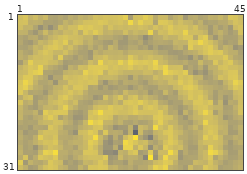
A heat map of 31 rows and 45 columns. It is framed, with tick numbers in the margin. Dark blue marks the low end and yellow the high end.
No overall slope runs across the table. No single row or column stands out from its neighbours. An odd patch, rougher than its surroundings, sits in the bottom middle. On average the colour sits 80% of the way up the scale. The bottom middle is the roughest part. Concentric rings centre on the bottom middle.
